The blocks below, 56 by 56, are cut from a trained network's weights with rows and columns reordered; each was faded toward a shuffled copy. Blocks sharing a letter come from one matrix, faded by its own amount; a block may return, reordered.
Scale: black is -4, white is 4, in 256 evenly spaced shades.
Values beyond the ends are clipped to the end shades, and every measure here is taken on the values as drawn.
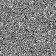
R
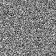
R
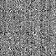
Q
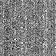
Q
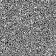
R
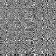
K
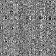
Q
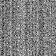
Q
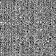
Q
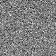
R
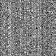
Q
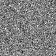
R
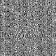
Q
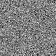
R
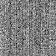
Q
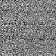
K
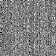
Q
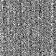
Q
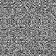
K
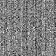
Q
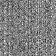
Q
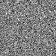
R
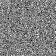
R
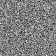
R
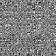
K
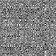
K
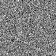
R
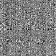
Q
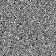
R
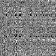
K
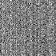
Q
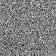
R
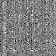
Q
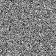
R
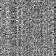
Q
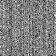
Q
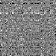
K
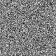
R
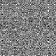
K
